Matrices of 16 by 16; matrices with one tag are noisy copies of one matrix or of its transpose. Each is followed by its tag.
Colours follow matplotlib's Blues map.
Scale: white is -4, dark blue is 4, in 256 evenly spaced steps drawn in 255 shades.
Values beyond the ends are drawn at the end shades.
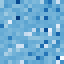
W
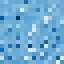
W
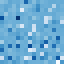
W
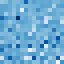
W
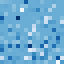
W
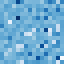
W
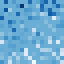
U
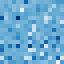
W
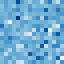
W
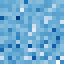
W
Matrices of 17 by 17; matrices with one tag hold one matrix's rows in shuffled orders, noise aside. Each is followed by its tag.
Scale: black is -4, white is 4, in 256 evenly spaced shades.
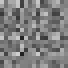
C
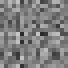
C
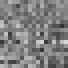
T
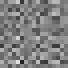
C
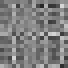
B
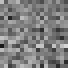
T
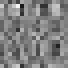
C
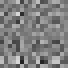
C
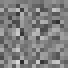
C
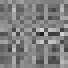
B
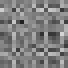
B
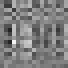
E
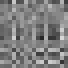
B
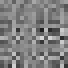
B
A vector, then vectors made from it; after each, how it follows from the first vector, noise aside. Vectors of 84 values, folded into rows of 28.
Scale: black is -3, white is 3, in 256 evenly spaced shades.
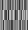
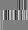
partly zeroed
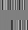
partly zeroed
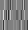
partly zeroed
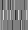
partly zeroed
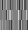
partly zeroed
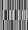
copied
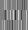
partly zeroed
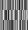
copied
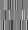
partly zeroed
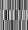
copied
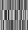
copied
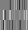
partly zeroed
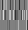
partly zeroed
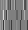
partly zeroed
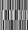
copied
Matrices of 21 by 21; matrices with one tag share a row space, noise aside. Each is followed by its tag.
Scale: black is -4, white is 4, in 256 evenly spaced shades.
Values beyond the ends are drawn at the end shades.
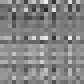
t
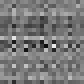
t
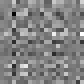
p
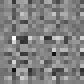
p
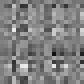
p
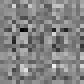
p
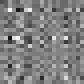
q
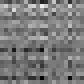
t
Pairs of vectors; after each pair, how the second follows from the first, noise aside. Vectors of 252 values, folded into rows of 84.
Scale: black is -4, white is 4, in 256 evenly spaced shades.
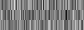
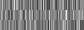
sign-scrambled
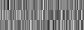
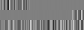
partly zeroed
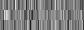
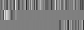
partly zeroed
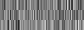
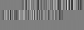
partly zeroed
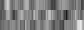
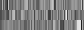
sign-scrambled
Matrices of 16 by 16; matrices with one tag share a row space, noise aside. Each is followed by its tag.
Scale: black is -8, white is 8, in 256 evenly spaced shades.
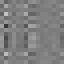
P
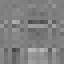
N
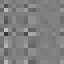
P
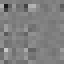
P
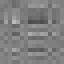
N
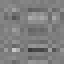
N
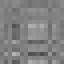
N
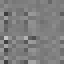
P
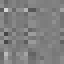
P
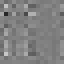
P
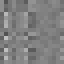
P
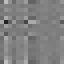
P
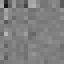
P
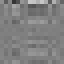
N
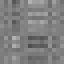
N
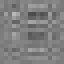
N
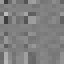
P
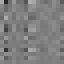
P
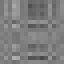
N
